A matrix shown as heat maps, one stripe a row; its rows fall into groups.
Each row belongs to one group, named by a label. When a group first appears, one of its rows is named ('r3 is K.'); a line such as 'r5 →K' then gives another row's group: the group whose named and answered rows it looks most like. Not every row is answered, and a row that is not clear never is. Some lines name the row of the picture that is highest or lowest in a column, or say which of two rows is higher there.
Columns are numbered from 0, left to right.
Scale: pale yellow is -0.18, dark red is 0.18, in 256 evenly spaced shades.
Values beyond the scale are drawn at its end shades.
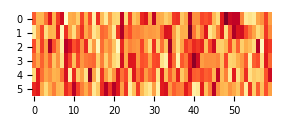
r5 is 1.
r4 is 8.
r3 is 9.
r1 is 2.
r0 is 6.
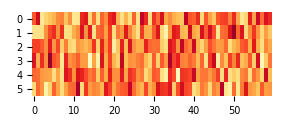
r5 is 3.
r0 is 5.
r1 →6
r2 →9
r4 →9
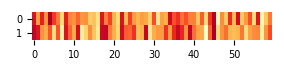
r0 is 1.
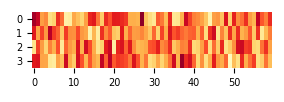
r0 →5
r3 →9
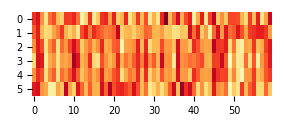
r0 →1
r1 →5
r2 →8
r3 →8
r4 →8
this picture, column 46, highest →1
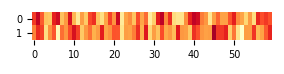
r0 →5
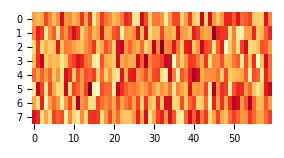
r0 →6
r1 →8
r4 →9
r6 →2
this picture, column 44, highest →0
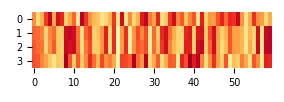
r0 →6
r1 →1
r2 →1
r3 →9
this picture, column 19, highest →3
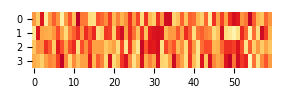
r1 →3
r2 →6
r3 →6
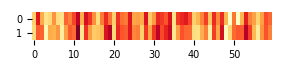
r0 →3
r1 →3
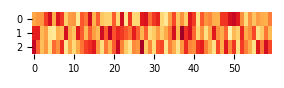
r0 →6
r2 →5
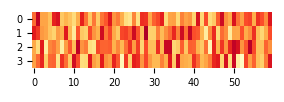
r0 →5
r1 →9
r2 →2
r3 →8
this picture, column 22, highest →1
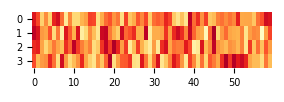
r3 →6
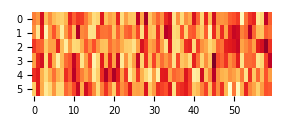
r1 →2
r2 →5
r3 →8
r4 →1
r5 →3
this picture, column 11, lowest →2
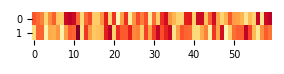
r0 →1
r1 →3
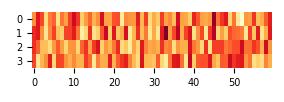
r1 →1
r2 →5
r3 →6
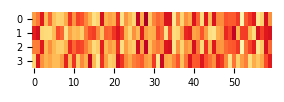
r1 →5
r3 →8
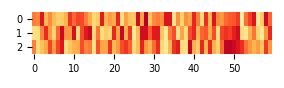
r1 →6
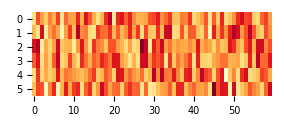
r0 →3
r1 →2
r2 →5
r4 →3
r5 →8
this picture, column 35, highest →4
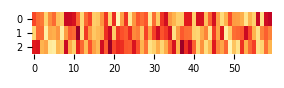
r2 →9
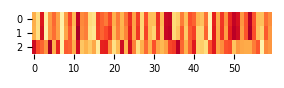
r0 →2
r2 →9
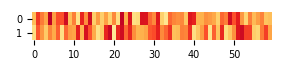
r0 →6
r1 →3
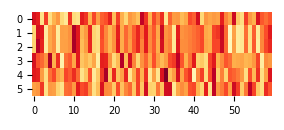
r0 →5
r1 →8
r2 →8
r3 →9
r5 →2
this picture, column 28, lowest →3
